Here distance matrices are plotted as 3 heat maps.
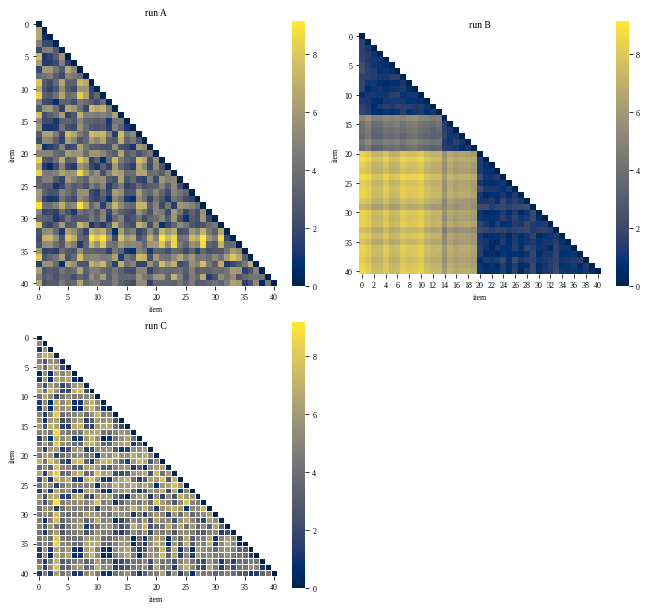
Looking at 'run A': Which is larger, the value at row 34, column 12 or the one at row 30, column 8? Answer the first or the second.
the first
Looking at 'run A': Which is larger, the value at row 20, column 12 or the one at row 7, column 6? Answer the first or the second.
the second
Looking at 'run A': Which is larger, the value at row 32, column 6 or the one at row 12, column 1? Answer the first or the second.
the first
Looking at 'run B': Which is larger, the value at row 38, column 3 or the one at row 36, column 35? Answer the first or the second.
the first
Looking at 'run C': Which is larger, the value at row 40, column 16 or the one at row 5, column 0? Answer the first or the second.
the second
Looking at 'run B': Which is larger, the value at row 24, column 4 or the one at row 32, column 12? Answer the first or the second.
the first
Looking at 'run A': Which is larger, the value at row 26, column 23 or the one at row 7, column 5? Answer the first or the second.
the second
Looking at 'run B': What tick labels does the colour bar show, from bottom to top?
0, 2, 4, 6, 8
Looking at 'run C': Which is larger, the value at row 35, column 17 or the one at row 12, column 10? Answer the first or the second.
the second
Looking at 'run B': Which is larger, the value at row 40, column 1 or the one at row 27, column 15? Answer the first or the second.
the first
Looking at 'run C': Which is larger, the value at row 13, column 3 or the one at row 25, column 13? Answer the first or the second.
the first
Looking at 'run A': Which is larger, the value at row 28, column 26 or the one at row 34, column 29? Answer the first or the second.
the first
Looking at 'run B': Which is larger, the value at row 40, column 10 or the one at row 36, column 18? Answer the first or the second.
the first
